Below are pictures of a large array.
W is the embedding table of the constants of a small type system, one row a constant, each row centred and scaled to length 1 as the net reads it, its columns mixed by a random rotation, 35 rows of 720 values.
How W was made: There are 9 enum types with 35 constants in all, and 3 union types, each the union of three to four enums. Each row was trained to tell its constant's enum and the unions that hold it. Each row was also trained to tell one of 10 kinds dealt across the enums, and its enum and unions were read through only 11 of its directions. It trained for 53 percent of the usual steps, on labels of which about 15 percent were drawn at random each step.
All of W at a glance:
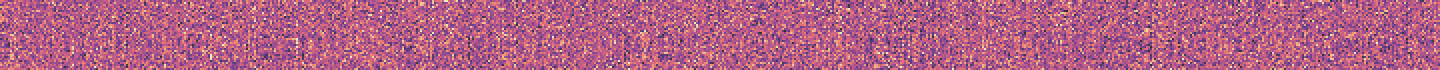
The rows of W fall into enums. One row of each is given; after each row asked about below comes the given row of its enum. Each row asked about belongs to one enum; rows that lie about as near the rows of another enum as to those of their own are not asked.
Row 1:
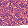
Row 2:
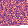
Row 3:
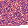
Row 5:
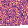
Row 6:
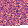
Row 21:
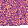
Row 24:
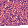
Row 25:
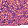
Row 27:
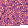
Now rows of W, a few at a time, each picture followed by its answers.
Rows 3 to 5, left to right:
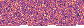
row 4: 27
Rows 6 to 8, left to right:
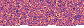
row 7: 5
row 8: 25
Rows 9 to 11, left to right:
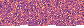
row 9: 3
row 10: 1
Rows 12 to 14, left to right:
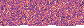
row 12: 21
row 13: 25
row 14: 5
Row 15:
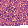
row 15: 2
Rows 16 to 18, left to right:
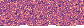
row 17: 27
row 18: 1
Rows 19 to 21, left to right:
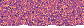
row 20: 21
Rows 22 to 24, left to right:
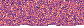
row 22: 25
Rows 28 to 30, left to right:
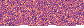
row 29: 27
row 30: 2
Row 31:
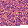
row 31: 5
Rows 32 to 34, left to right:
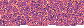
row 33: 27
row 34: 5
